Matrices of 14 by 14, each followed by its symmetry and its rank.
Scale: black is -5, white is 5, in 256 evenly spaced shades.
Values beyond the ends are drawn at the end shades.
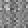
neither, rank three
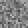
neither, full rank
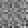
antisymmetric, rank two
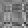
antisymmetric, rank two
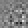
antisymmetric, rank two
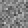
neither, full rank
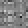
neither, rank three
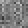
neither, rank three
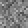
neither, full rank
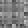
antisymmetric, rank two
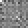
symmetric, rank three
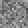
neither, full rank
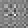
symmetric, rank three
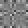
antisymmetric, rank two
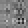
neither, rank three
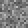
neither, full rank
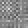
symmetric, rank three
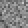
neither, full rank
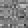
neither, rank three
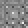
symmetric, rank three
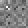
symmetric, rank three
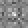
symmetric, rank three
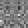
neither, rank three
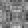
antisymmetric, rank two
